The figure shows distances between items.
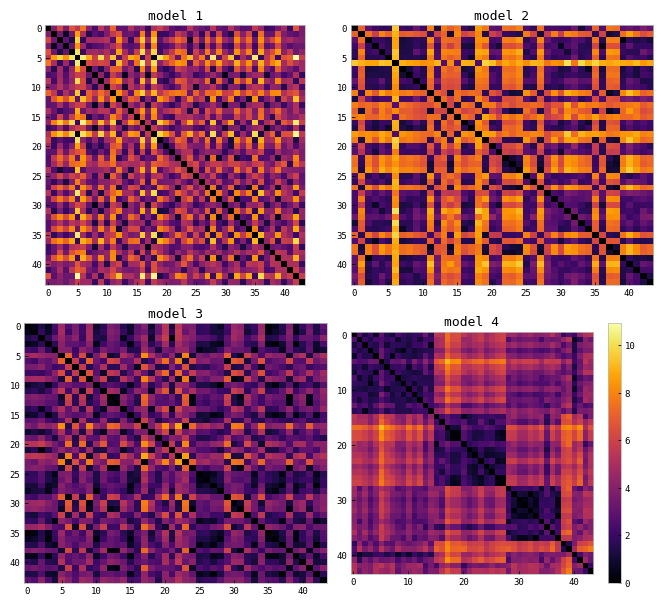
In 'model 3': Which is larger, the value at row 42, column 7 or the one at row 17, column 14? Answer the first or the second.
the second
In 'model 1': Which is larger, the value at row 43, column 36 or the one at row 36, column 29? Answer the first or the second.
the first
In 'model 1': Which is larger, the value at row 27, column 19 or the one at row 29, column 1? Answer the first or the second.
the first
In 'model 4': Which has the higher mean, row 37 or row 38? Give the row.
38
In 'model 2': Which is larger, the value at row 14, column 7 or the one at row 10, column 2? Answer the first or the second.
the first
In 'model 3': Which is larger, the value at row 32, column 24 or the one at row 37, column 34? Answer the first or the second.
the first
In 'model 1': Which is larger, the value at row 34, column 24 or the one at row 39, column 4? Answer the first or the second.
the second
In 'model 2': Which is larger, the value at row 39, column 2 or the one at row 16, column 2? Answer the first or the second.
the second
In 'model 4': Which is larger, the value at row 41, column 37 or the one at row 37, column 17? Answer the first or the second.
the second
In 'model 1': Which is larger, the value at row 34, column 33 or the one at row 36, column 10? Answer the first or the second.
the second
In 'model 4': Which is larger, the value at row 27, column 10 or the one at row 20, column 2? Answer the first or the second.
the first
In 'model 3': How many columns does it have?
44
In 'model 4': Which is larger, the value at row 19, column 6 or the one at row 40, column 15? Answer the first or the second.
the first
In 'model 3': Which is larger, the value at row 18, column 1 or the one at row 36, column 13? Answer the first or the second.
the second
